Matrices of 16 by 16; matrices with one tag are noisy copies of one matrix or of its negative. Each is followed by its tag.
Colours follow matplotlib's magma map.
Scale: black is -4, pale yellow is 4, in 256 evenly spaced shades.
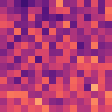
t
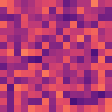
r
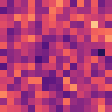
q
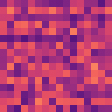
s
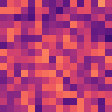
q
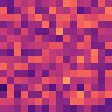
r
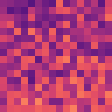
t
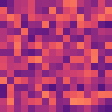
r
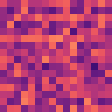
s
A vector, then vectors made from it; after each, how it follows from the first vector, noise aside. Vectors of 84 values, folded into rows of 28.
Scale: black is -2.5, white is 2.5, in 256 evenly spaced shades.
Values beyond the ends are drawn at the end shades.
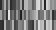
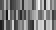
copied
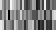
negated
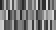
sign-scrambled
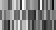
wrapped around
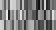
negated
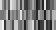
negated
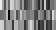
negated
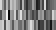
negated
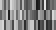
negated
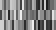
negated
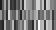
copied
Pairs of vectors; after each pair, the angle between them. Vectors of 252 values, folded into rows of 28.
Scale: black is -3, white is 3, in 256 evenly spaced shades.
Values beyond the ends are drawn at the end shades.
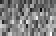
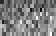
nearly parallel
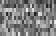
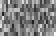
orthogonal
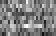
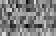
nearly opposite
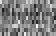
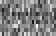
nearly parallel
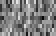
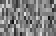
partly opposed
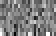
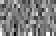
nearly parallel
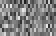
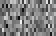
nearly opposite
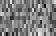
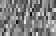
partly opposed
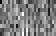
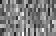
nearly parallel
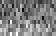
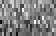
nearly opposite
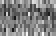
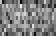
partly opposed
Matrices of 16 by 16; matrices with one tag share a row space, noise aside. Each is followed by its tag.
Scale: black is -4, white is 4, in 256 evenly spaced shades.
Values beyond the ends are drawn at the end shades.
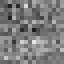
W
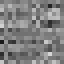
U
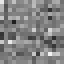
U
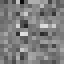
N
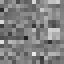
U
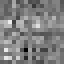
W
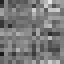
U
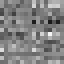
U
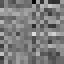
U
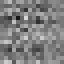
W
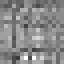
W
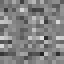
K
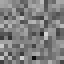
K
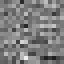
N
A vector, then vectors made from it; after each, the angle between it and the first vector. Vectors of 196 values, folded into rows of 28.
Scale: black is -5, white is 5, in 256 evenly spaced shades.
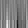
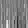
nearly parallel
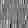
partly aligned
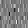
orthogonal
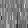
partly aligned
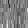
partly aligned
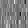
partly aligned
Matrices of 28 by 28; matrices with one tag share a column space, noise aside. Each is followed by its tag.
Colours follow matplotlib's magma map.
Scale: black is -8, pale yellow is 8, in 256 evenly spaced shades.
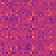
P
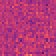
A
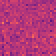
A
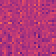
A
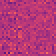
P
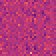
P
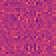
P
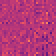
A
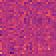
P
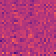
A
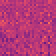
A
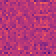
P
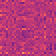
P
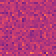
P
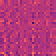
A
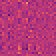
P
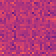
P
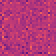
P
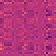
P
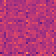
A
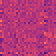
A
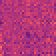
A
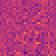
A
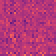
A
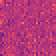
A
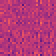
A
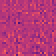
A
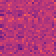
P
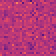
P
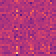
P
